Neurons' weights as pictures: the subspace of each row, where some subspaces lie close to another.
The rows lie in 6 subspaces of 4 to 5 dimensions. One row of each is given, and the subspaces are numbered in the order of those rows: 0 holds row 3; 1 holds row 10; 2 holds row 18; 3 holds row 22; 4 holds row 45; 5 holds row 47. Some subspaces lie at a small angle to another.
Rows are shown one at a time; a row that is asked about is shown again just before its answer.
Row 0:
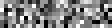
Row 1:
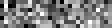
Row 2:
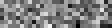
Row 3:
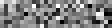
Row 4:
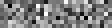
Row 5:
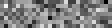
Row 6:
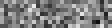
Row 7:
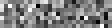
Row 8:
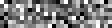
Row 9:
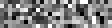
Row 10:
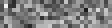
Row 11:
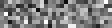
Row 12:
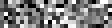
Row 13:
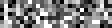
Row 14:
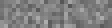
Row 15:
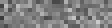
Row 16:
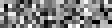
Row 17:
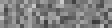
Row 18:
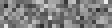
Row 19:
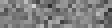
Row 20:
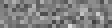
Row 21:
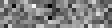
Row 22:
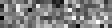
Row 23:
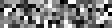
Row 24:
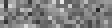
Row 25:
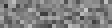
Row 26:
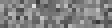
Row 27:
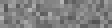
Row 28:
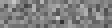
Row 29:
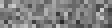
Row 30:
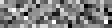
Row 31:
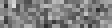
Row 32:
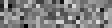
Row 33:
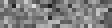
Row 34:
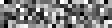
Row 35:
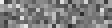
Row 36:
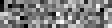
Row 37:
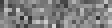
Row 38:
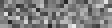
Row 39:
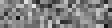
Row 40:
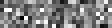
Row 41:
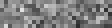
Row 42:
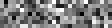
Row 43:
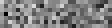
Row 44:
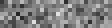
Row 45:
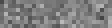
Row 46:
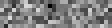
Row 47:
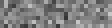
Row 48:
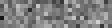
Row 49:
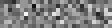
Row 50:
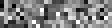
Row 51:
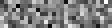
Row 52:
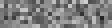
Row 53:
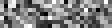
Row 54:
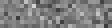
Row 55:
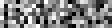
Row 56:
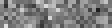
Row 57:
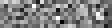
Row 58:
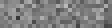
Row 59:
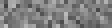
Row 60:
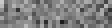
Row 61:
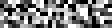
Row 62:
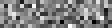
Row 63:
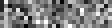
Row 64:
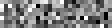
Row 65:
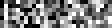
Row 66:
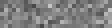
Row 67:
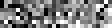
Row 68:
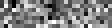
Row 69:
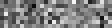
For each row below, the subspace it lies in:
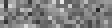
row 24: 5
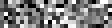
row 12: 4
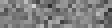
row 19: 0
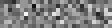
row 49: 0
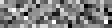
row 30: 0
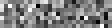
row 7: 3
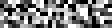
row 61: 4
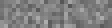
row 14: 5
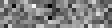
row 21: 0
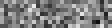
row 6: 1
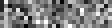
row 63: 1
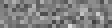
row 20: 1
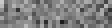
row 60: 0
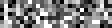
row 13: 1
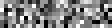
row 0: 2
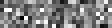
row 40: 2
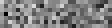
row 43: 4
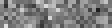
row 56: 2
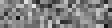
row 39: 1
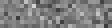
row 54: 1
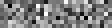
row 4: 3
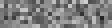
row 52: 4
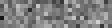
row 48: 3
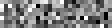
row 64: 3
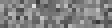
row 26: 2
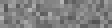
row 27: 5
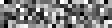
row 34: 3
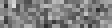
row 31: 0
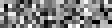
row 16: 2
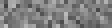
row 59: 5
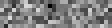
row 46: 0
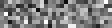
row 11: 4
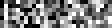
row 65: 4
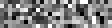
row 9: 4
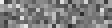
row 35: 3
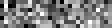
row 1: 5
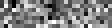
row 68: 0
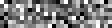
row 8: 3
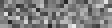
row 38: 4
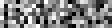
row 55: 4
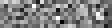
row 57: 0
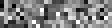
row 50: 3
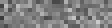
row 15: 3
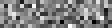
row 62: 2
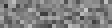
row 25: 1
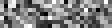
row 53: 1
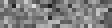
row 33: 0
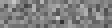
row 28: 0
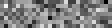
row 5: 2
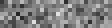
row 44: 3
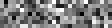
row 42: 5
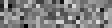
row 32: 3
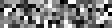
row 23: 1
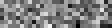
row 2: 1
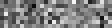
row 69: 4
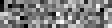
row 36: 3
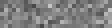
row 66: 0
